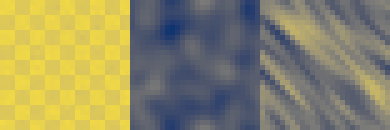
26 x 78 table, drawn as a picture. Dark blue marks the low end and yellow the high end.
It is made of 1 by 3 panels. Panel 1,1: very high, checkered, faint in contrast. Panel 1,2: low, blotchy. Panel 1,3: middling, slanting down to the right, strong in contrast.
